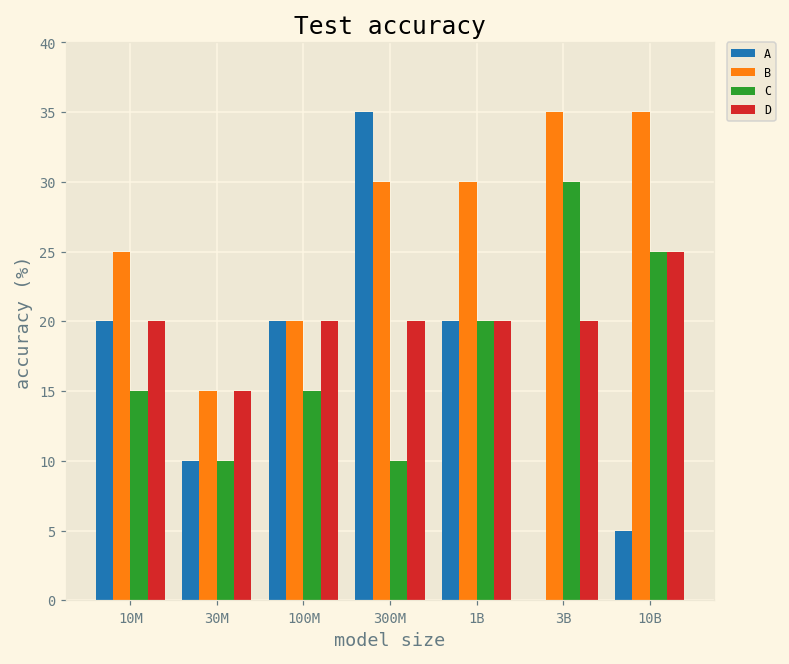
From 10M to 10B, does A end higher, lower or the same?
lower
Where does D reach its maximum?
10B
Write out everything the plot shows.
Title: Test accuracy
x-axis: model size, ticks 10M 30M 100M 300M 1B 3B 10B
y-axis: accuracy (%), ticks 0 5 10 15 20 25 30 35 40
Legend: A, B, C, D
Values:
A: 20 10 20 35 20 0 5
B: 25 15 20 30 30 35 35
C: 15 10 15 10 20 30 25
D: 20 15 20 20 20 20 25
